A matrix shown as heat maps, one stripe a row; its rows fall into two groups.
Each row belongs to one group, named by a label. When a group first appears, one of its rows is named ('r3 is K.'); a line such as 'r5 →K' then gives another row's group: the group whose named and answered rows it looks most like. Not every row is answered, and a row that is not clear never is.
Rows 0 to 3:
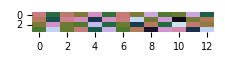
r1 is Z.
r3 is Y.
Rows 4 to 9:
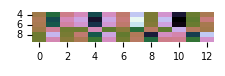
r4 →Z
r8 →Y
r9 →Y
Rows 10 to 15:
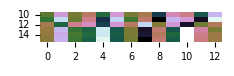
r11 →Y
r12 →Z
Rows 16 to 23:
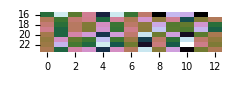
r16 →Y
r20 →Z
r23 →Z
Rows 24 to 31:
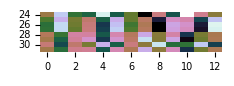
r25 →Y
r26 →Y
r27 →Y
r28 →Z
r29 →Z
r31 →Z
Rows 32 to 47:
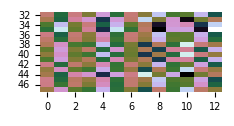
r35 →Y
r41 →Y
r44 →Z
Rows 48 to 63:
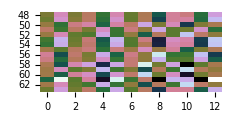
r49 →Y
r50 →Z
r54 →Y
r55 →Z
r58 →Z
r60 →Z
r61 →Y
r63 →Y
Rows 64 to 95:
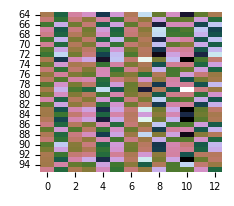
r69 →Y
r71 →Y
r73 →Z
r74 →Y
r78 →Y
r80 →Y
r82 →Y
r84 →Z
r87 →Y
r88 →Z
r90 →Y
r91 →Y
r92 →Z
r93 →Z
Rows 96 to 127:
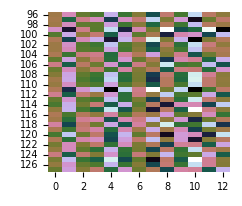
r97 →Z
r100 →Y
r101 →Z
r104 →Z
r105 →Y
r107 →Y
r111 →Z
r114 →Y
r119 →Z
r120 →Y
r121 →Z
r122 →Y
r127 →Y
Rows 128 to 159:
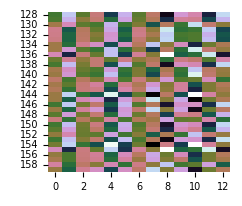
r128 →Y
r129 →Y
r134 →Z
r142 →Z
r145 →Z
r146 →Y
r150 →Y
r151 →Y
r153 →Y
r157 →Z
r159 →Z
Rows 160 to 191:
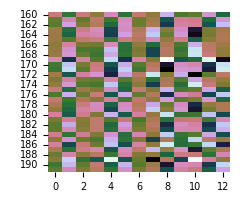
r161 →Y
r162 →Y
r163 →Z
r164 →Z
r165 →Z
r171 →Y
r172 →Z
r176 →Y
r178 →Z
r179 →Z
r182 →Y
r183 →Y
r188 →Y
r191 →Y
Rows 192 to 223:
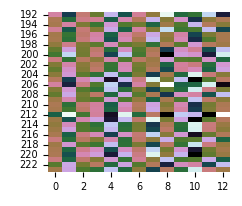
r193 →Z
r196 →Z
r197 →Z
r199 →Y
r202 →Y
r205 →Z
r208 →Y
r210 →Z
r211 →Z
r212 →Y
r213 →Z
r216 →Z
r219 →Z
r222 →Y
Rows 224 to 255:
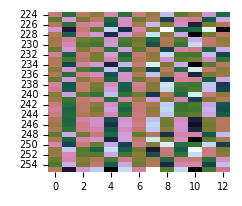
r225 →Y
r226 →Z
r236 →Z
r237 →Y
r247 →Z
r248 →Y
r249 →Z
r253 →Y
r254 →Y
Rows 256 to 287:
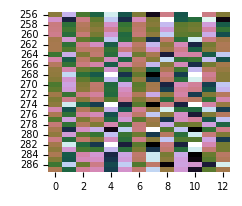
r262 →Z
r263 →Z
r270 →Y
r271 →Y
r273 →Y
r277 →Y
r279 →Z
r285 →Z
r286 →Y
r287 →Z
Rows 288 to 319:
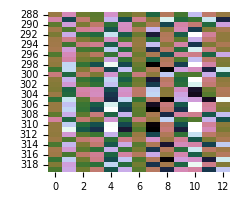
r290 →Y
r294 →Z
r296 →Y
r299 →Y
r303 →Z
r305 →Y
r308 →Y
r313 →Z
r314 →Y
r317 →Y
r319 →Y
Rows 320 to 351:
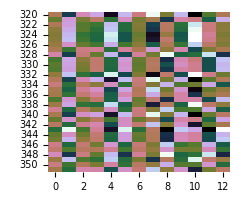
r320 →Z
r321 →Y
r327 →Z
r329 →Y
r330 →Y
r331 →Y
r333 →Z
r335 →Z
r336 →Z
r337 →Y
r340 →Z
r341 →Y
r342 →Z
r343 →Y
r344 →Y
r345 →Y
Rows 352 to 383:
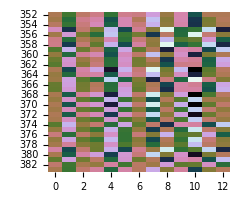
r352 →Z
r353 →Z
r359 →Y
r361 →Y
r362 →Y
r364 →Z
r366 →Y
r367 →Y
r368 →Z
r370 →Z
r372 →Z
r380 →Z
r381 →Y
